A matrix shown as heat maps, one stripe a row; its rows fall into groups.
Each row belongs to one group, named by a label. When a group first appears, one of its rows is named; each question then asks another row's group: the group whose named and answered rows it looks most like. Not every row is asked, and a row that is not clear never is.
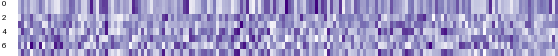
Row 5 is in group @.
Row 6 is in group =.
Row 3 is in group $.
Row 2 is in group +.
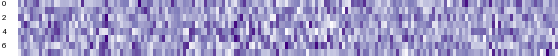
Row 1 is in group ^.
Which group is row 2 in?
$
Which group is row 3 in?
+
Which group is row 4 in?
@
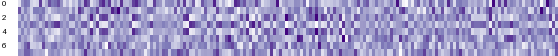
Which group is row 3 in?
@
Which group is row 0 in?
+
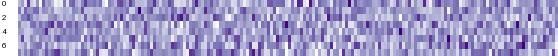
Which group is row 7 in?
@
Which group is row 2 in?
^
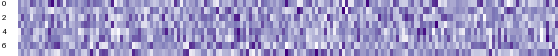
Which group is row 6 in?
@
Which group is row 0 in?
^
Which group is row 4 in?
+
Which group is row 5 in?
+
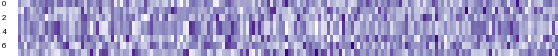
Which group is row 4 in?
@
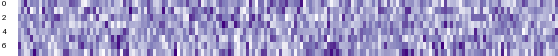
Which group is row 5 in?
=
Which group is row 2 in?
@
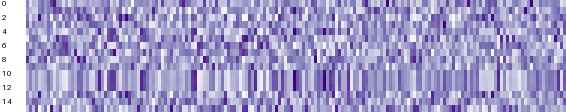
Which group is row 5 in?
+
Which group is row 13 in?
=
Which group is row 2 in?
=
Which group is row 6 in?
@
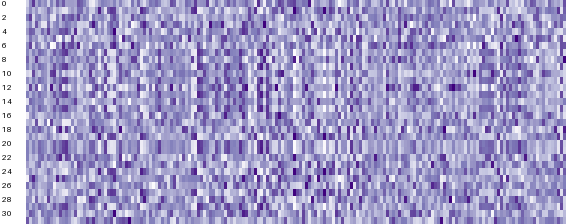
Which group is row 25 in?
+
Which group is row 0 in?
+
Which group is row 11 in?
@
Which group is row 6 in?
$
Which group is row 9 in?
@
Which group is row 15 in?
@
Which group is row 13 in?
@
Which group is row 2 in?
$
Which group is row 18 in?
^
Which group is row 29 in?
@
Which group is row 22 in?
^
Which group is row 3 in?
+
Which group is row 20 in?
@
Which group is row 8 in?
$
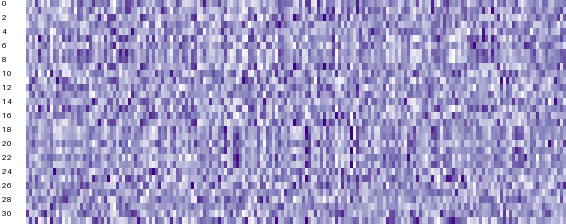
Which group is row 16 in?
^
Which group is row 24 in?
^
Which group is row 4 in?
$
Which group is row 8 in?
=
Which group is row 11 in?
+
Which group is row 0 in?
=
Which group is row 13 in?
+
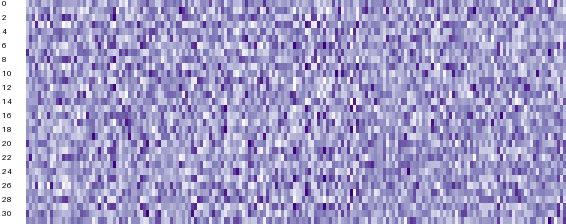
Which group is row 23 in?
$
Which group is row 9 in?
=
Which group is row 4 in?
^
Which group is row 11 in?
@
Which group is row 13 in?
+
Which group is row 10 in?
^
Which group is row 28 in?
@
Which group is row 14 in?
^
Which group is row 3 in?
=
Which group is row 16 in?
+
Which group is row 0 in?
+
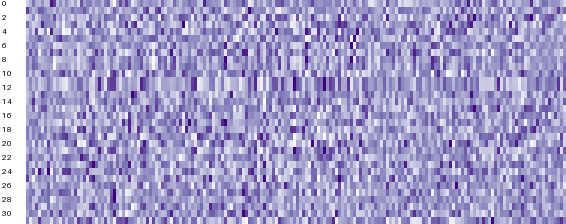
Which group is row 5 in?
^
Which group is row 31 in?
=
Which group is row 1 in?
$
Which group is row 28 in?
$
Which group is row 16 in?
+
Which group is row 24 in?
=
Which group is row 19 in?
@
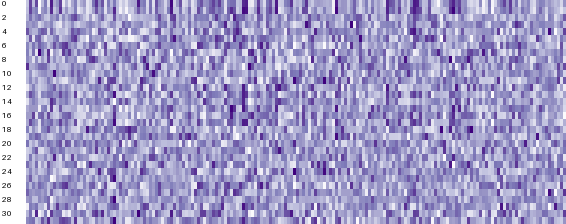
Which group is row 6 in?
@
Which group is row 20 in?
^
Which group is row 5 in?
+
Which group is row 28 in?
$
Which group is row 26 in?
@
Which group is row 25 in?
$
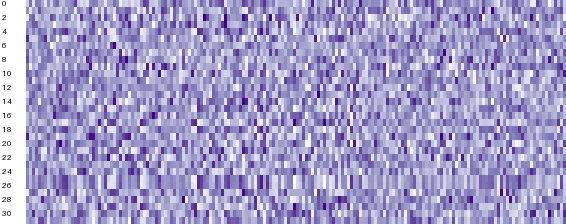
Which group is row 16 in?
^
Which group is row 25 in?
@
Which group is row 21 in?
+
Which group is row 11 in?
$
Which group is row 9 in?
=
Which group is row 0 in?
+
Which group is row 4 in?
@
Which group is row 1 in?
=
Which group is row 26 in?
@
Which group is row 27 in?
+
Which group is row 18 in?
@
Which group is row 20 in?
^
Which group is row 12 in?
^
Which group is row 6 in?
$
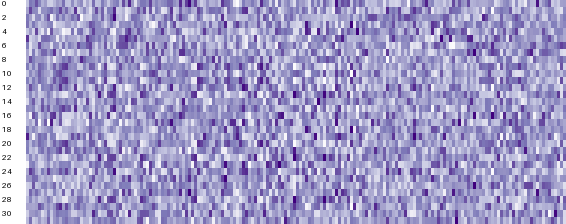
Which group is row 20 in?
@
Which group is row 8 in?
$
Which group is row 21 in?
^
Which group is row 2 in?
$
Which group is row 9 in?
@
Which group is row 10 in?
^
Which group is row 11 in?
@
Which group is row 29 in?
^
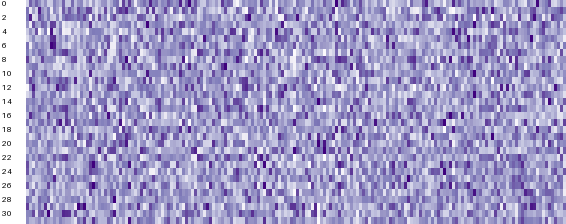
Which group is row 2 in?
$
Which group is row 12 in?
+
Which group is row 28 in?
$
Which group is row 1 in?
=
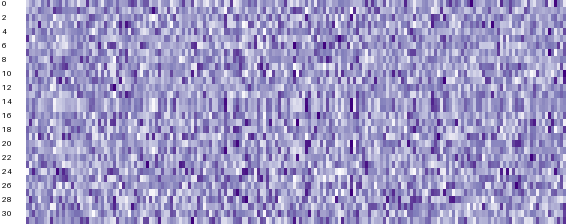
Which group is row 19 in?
=
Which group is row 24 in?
+
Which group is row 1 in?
^
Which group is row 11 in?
^
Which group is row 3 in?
=
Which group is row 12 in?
$
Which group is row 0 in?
+
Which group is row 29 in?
$
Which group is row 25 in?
@
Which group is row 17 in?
$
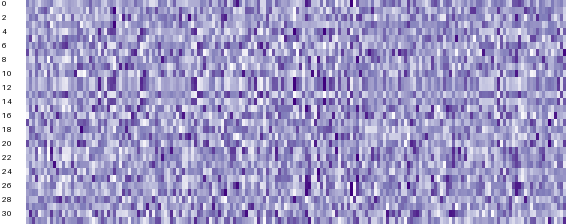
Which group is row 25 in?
=
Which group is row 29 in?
$
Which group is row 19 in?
^
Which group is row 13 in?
@
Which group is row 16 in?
+
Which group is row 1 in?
$
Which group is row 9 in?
=
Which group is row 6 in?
@
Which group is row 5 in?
$
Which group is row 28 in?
^
